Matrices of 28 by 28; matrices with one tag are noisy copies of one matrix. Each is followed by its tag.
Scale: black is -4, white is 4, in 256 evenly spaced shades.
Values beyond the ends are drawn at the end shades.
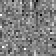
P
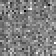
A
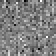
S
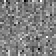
S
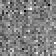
A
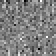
S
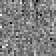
P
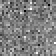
A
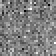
A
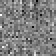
P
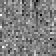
P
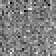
A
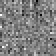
P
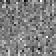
S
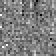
P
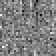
P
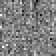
P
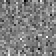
S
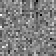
P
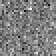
A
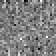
S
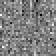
P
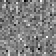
S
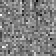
P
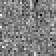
P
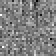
P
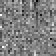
P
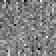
S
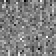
S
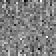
S
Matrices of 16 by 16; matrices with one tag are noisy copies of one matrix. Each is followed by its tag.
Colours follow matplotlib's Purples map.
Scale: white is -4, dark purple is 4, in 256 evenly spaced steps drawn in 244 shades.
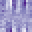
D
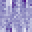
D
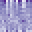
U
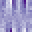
D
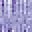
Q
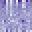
U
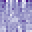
U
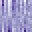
Q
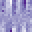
D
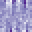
D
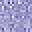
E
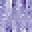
D
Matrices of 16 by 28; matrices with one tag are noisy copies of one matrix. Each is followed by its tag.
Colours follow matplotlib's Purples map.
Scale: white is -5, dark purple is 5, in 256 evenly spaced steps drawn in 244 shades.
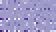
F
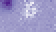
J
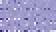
F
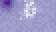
J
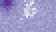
J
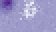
J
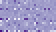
F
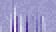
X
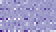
F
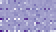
F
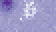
J
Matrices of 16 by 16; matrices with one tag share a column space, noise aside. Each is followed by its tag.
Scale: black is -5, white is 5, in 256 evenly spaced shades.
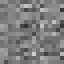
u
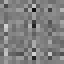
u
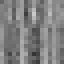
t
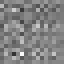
u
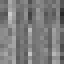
t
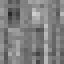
t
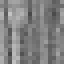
t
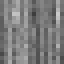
t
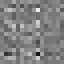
u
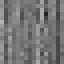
t
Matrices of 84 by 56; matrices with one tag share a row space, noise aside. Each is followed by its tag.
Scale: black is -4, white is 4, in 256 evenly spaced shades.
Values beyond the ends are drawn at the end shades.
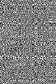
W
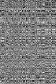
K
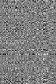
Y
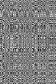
W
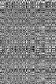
K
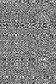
Y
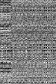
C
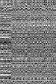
C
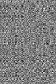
Y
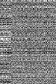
C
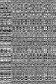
C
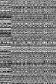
C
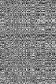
K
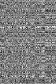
K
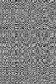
Y
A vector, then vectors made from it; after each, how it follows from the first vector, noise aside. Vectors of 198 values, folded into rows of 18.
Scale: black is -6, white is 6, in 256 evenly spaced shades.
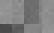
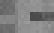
wrapped around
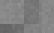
shrunk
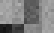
scaled up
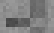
wrapped around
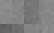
shrunk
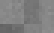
shrunk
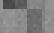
wrapped around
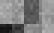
scaled up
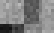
scaled up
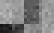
scaled up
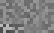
sign-scrambled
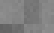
shrunk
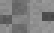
wrapped around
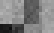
scaled up
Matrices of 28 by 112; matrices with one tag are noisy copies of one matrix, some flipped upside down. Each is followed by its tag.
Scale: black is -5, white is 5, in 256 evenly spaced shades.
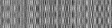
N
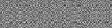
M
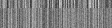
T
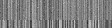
T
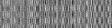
N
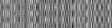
N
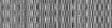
N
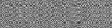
M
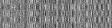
N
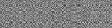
M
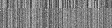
T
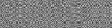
M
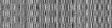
N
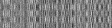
N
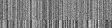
T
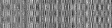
N
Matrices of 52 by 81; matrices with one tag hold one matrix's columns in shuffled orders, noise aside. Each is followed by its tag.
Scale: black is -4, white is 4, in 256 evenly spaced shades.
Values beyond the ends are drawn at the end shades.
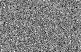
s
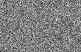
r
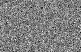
s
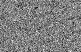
s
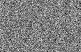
r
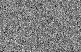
s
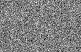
r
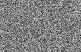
r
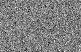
s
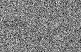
r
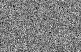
s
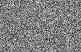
r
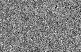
s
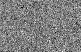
s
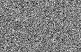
r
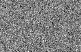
s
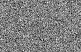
r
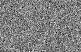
s
